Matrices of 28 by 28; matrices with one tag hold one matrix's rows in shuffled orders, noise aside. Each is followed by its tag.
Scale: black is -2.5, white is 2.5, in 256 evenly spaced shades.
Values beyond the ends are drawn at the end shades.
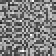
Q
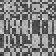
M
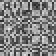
M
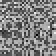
Q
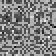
Q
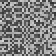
Q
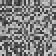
Q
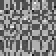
M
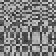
M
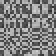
M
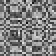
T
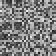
Q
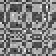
T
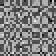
M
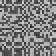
Q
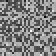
Q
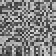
Q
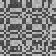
T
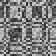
T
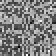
Q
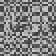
M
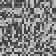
Q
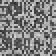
Q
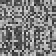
Q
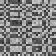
T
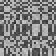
M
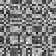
T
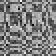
T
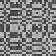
T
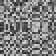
M
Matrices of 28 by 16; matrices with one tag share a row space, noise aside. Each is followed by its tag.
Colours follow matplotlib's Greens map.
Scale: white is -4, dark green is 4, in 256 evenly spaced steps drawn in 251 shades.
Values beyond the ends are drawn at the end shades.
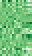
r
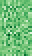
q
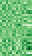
r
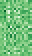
q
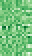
r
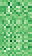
q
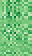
q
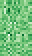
q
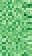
r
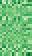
r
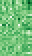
r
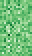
q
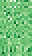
q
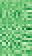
r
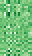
q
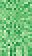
q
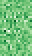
q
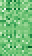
q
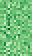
q
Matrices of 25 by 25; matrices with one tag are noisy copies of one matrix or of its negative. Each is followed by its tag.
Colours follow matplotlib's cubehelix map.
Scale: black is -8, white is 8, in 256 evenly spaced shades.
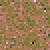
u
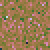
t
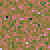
t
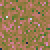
t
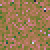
u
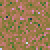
t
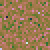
t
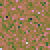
t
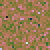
t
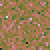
t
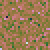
t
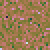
t
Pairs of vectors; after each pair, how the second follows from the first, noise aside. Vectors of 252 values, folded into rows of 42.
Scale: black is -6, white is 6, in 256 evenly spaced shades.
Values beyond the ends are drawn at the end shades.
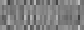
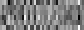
scaled up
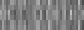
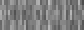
copied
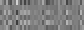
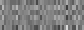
reversed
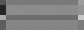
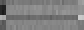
copied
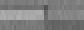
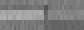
copied
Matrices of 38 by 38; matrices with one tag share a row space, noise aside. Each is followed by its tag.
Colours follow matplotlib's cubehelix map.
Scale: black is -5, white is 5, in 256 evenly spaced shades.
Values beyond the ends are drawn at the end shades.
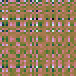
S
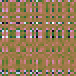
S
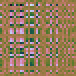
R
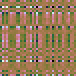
S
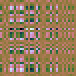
R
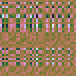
S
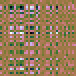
R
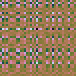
S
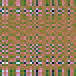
S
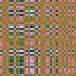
R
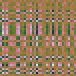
S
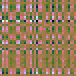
S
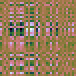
R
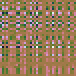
S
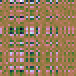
R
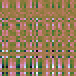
S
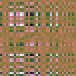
R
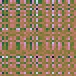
S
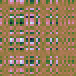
R
